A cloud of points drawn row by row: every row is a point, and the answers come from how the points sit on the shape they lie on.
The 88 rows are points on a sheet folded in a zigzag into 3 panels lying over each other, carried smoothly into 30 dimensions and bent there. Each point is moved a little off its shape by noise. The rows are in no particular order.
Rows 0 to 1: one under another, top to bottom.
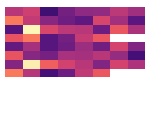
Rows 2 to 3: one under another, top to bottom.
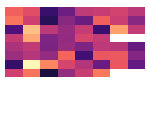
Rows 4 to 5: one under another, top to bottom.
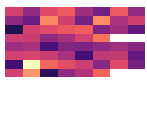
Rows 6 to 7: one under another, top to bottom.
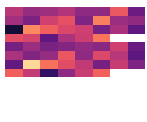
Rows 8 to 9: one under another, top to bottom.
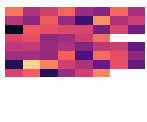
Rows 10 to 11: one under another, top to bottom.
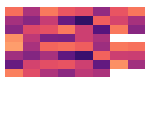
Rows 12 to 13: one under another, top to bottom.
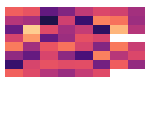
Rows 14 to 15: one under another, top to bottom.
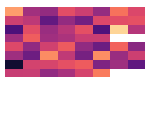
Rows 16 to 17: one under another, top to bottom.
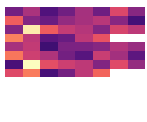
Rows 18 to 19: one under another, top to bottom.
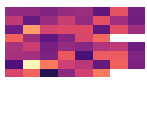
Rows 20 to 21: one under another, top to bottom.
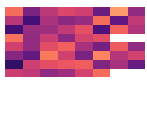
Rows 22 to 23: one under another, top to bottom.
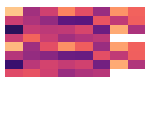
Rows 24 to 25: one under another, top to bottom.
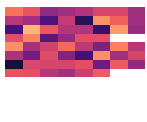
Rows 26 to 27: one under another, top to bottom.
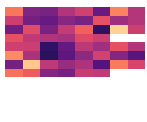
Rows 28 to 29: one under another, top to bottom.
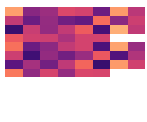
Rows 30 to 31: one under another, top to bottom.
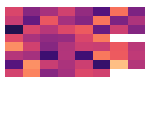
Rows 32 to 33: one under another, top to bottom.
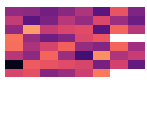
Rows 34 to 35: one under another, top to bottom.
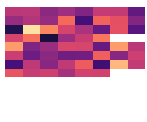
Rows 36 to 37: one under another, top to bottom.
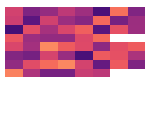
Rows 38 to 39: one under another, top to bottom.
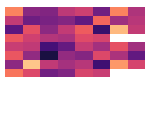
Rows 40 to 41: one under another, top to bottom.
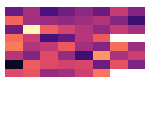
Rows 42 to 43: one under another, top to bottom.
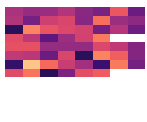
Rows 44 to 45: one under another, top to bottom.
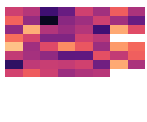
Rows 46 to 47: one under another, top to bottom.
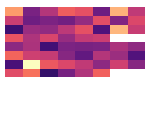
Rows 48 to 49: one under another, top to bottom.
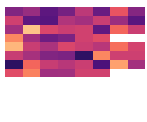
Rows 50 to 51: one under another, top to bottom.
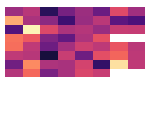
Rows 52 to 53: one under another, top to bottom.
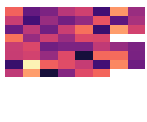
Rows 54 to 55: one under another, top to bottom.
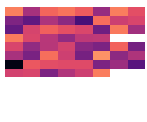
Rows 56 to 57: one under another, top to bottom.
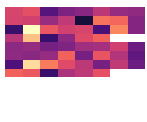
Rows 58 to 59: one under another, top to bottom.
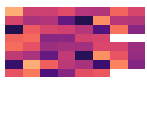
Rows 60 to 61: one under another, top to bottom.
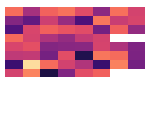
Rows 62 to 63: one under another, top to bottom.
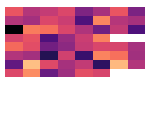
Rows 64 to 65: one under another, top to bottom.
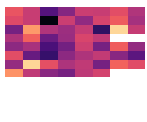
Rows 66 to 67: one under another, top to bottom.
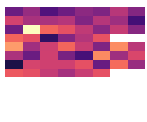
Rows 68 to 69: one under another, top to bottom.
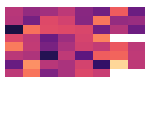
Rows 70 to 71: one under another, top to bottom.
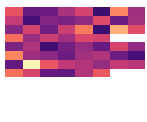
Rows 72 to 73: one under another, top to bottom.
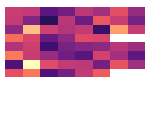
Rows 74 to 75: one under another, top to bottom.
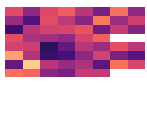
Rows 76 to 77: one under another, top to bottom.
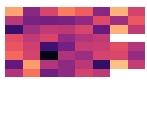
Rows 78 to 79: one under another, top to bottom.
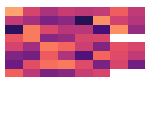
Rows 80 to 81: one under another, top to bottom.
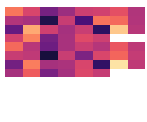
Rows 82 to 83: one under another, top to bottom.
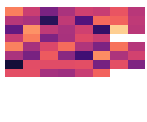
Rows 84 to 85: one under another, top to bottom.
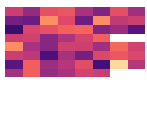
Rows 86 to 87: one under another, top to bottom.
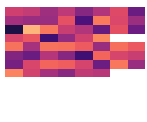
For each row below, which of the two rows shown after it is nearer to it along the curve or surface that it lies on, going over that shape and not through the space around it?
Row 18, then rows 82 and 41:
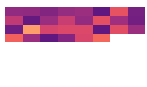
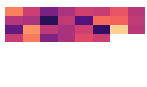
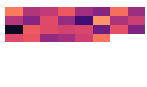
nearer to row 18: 41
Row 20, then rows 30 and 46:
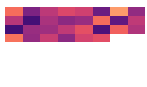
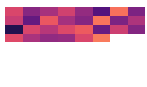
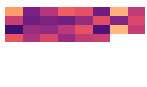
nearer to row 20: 30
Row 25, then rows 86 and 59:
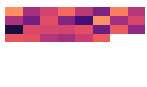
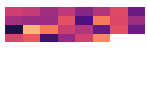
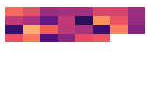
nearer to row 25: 86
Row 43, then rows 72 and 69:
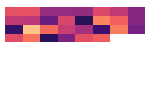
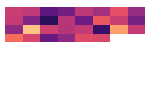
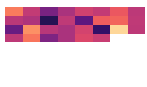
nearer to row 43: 69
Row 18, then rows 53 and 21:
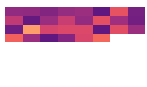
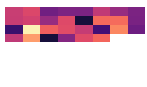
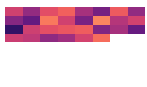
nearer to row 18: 21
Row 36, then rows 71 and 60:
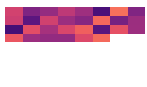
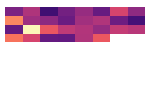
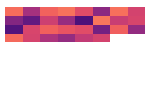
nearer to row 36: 71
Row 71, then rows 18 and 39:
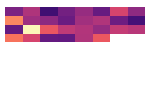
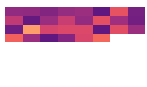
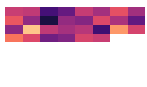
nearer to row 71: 18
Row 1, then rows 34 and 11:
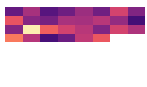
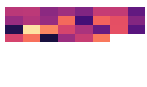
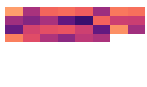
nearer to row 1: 34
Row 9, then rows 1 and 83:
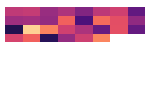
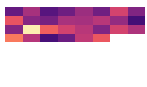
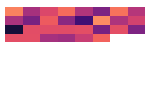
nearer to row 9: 83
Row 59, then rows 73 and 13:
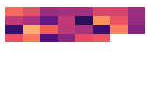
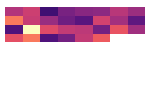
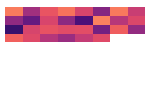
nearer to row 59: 13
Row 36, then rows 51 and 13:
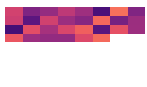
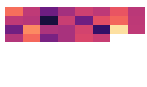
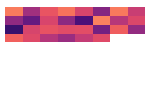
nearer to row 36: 13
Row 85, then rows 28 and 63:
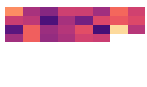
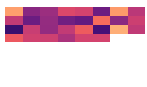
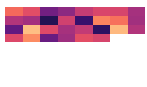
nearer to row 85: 63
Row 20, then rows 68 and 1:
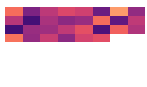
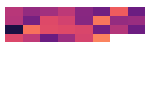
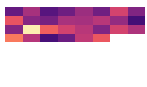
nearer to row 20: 68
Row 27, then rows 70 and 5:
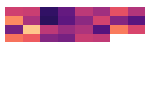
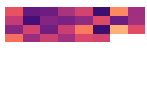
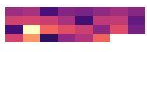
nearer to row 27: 5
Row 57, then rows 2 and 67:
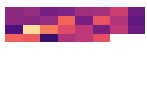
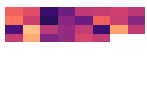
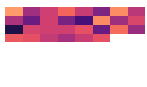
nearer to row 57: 67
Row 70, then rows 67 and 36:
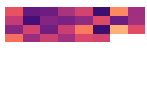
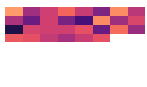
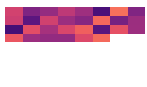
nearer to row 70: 36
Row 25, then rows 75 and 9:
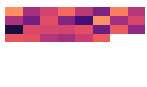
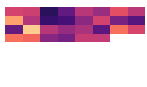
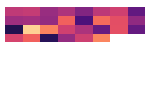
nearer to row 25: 9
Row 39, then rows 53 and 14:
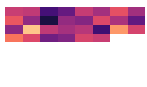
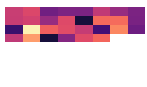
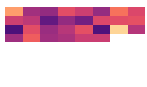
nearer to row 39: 14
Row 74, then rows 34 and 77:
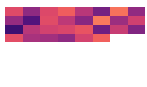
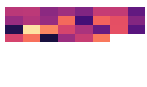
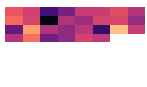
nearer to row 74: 34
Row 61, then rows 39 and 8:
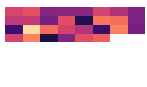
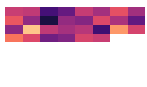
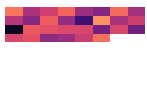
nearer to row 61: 8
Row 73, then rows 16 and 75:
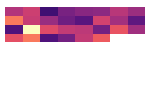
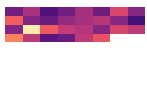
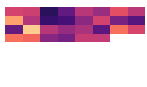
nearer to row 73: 75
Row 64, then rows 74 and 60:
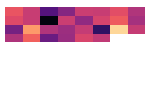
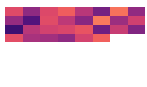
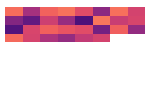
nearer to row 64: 60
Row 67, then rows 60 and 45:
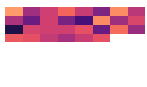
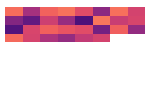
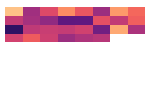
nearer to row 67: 60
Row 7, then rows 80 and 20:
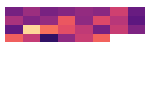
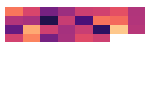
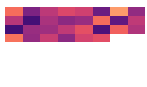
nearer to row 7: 20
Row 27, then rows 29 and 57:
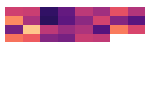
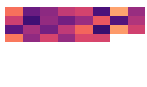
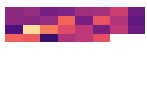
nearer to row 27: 57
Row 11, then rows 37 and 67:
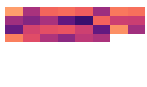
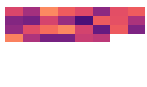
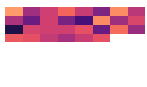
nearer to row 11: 37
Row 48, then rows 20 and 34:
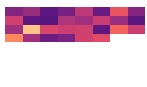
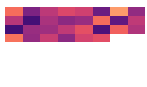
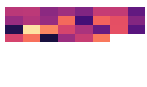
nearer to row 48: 20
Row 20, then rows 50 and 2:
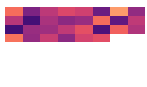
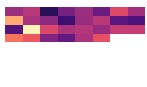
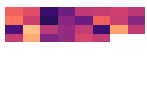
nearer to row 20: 50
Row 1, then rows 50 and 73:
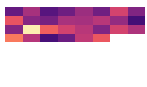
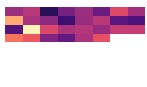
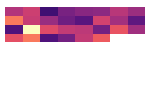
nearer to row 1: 50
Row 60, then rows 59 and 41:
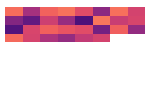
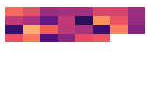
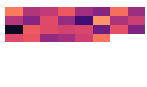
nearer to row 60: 41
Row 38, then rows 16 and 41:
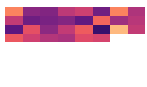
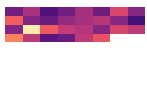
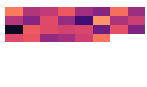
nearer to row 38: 41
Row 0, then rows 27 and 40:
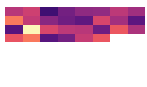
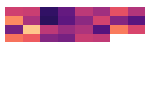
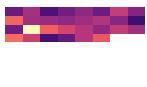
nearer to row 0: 27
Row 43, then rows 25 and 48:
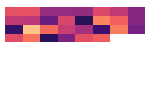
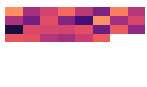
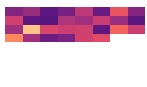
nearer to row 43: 25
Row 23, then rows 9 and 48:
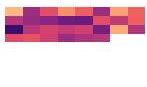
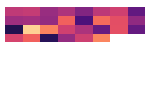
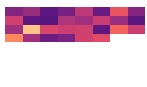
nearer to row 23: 9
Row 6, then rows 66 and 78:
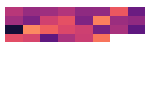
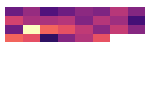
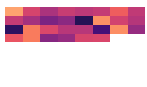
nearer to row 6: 66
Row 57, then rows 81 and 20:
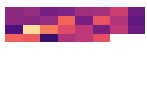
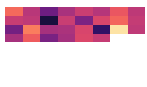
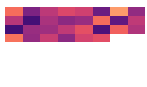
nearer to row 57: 20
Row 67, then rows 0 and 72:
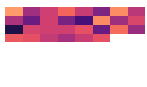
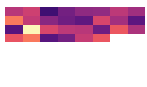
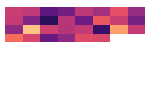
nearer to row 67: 72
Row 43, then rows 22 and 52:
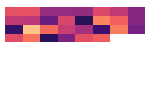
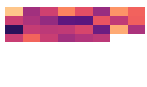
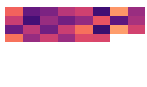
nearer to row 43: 22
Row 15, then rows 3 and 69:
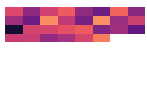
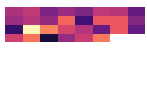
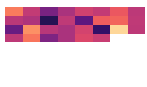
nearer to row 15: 3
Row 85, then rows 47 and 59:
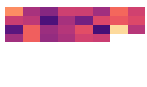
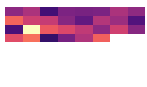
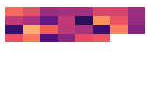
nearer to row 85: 59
